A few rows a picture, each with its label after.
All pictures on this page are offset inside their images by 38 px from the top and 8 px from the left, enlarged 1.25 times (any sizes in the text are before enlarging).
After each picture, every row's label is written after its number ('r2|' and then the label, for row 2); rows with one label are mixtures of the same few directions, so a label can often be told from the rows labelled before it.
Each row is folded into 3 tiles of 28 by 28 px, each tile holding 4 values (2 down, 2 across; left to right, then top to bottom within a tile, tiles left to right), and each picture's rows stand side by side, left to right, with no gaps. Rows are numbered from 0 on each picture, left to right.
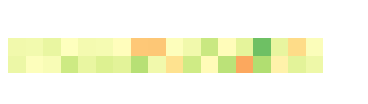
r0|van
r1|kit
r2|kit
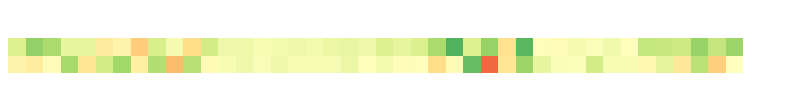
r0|kit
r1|kit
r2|kit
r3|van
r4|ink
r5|ink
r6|van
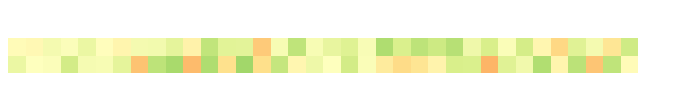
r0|ink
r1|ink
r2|kit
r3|van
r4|ink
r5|kit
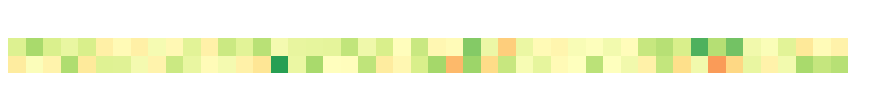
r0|kit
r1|ink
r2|van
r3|ink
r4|kit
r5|ink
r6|van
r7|van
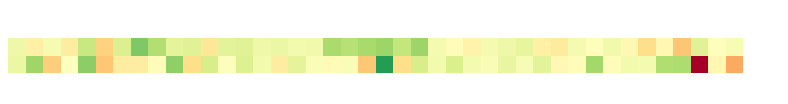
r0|ink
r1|kit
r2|ink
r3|van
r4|kit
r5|ink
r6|van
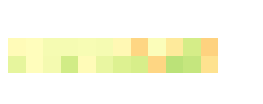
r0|ink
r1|ink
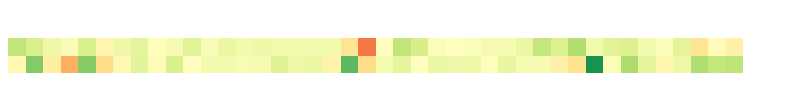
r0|ink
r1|kit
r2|van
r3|kit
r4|kit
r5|van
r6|van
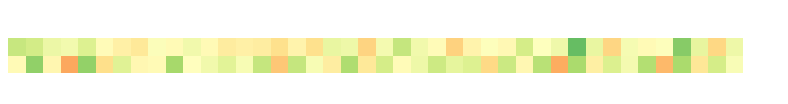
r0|ink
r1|ink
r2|van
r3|kit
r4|kit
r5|kit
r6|kit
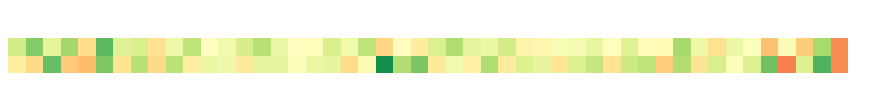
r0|ink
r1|kit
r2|kit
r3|van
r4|kit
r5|ink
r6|kit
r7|ink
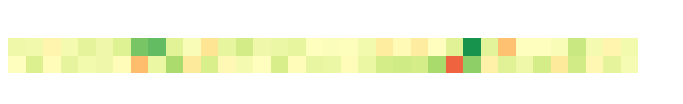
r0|kit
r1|kit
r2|kit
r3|van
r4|kit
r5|kit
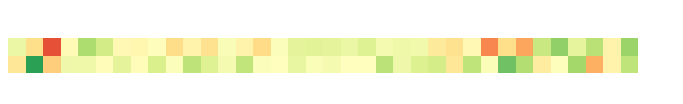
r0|kit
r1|van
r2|kit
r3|van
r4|van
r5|ink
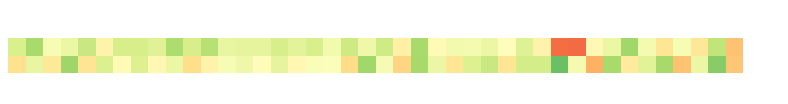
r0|kit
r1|van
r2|van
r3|ink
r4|ink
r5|kit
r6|ink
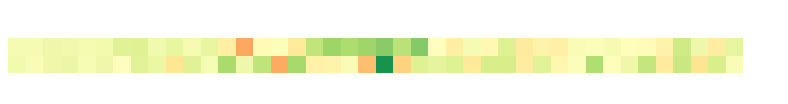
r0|ink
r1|ink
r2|kit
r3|van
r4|ink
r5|ink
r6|kit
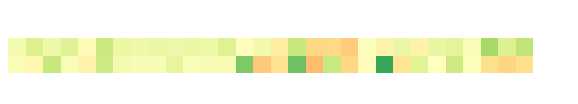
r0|ink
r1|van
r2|ink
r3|ink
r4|van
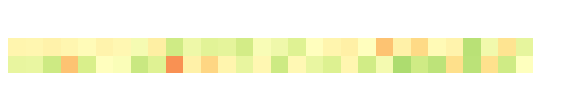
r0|van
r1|van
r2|kit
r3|van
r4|kit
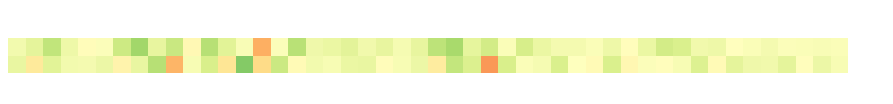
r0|kit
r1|ink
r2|kit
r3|ink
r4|ink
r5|ink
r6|kit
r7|van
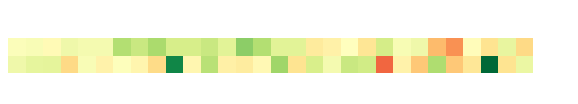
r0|van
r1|van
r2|kit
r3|van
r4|ink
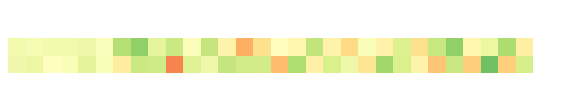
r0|ink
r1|ink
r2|kit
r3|ink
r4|kit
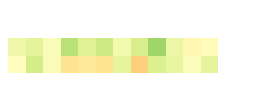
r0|van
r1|kit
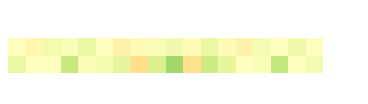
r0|ink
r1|ink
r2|ink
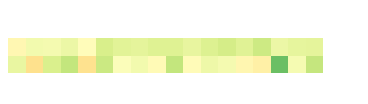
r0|ink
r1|van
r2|van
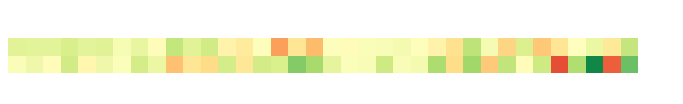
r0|van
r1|van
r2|van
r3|ink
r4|kit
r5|ink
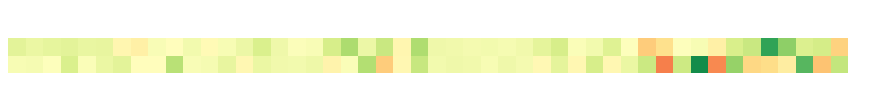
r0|van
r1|ink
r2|kit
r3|ink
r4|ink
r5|kit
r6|ink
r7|kit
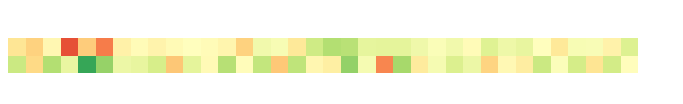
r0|van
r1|van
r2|kit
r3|ink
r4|van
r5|kit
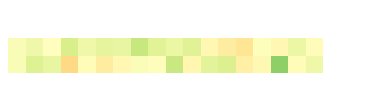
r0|van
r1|kit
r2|ink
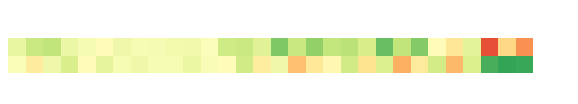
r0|kit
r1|ink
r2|van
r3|van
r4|van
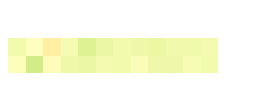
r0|kit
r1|kit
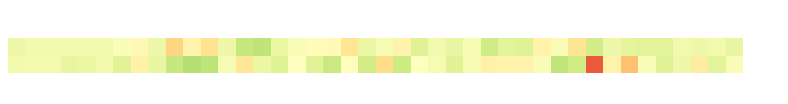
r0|van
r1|van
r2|kit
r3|kit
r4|van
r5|van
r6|ink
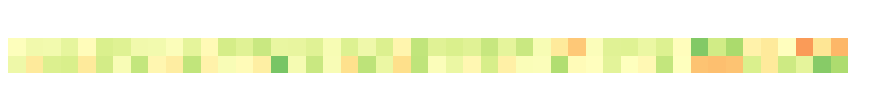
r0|ink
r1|ink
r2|van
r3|ink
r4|van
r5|kit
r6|van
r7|van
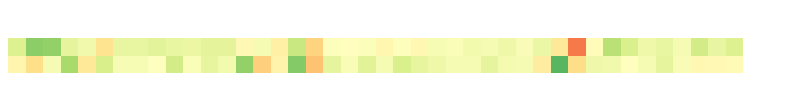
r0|kit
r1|van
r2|ink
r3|van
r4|ink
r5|kit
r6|van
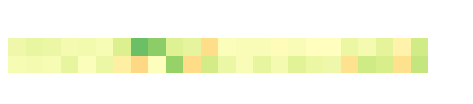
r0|kit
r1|kit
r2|van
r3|ink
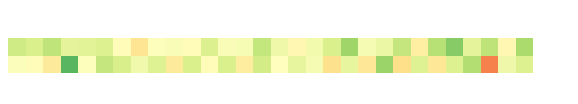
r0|van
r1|kit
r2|kit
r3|kit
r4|ink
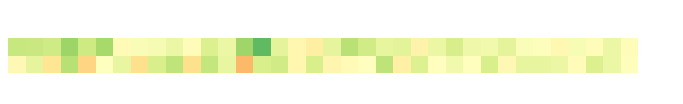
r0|van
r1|ink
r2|kit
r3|kit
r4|kit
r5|ink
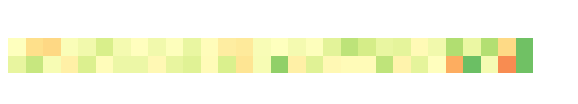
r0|kit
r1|ink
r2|ink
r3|kit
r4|ink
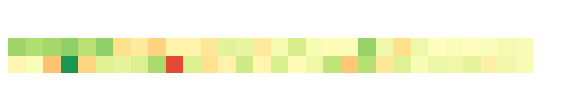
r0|van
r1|van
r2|kit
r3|kit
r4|van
